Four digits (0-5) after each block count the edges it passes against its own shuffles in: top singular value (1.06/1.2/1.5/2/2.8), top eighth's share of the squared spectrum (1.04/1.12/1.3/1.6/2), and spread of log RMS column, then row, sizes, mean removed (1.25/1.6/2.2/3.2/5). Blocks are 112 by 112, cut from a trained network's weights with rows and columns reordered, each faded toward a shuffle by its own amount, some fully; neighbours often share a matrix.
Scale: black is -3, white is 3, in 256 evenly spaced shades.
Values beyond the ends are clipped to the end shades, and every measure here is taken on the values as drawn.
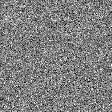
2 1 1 0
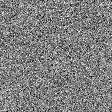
0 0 0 0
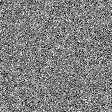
1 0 0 0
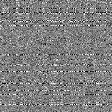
5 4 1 4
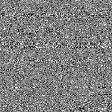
4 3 1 3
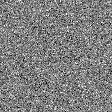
2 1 0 1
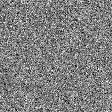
2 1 0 0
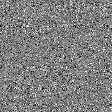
3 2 0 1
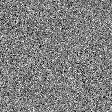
0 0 0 0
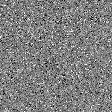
2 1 0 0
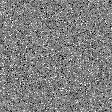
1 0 0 0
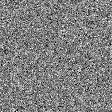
0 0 0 0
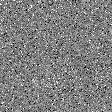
0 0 0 0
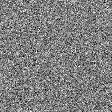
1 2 0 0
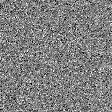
1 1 0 1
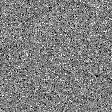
2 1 0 1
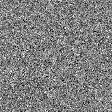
1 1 0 0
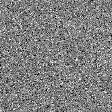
2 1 0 1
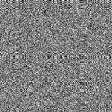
5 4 1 3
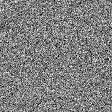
1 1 0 0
